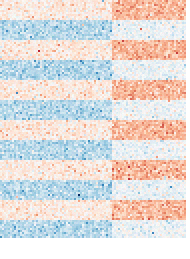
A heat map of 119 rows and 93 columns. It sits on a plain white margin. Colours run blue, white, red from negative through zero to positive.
On average the colour sits 50% of the way up the scale. Horizontal stripes repeat 6 times down the table. A vertical seam about 60% of the way across splits the table, and the right part is higher.
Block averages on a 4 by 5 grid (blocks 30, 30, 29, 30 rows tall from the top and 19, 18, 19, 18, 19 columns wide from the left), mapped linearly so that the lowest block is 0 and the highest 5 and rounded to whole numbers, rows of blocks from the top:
2 2 2 5 5
0 0 0 3 3
2 2 2 5 5
0 0 0 3 3
